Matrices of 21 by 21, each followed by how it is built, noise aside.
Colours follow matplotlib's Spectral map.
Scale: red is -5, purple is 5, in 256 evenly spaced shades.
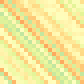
Toeplitz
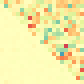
upper triangular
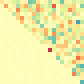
upper triangular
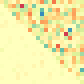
upper triangular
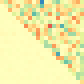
upper triangular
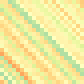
Toeplitz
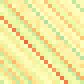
Toeplitz
